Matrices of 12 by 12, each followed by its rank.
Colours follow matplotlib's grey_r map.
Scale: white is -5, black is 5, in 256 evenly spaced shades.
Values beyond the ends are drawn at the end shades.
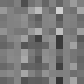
two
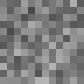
full rank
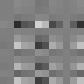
one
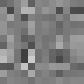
two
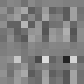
two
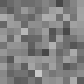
full rank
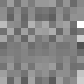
two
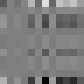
one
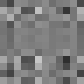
two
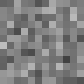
full rank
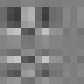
one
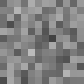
full rank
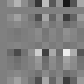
one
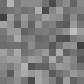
full rank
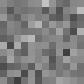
full rank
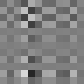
one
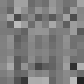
two
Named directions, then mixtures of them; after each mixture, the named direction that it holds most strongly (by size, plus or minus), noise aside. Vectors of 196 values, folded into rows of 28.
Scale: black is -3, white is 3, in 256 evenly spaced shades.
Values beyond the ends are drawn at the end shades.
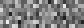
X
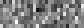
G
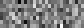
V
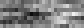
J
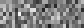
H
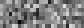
X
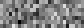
X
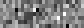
G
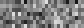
V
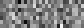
V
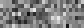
H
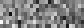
X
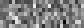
V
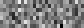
V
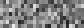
X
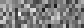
H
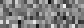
X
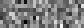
V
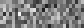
H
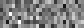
X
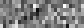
G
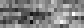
J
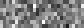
G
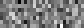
V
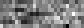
J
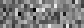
H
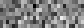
X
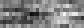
J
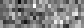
V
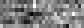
J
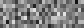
H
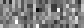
G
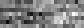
J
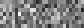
H
